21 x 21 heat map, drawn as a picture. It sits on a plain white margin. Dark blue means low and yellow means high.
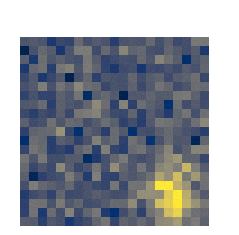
The bottom right is the ninth with the highest average. Most values sit low, with a long tail of high ones. No single row or column stands out from its neighbours. One bump rises in the bottom right.
